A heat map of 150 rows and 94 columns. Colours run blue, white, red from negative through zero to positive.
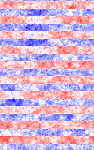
On average the colour sits 50% of the way up the scale. Horizontal stripes repeat 10 times down the table. The top middle is the ninth with the lowest average. There is no overall slope.
